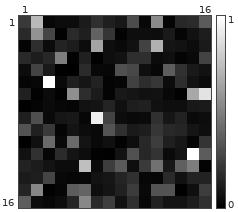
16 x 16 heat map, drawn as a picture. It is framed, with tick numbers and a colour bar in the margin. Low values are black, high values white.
Histogram: skewed, a long tail of high values. Odd rows or columns: none. Grain: fine. Ninth with the highest average: bottom right. Seam: none.
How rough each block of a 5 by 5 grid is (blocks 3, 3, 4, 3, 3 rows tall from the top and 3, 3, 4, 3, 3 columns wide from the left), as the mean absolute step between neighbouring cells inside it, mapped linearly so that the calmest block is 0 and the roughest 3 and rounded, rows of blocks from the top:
20120 | 21010 | 11101 | 12113 | 21010
